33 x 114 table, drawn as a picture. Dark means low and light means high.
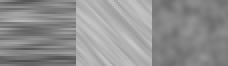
It is made of 1 by 3 panels. Panel 1,1: middling, streaked across. Panel 1,2: high, slanting down to the right, faint in contrast. Panel 1,3: middling, blotchy, faint in contrast.
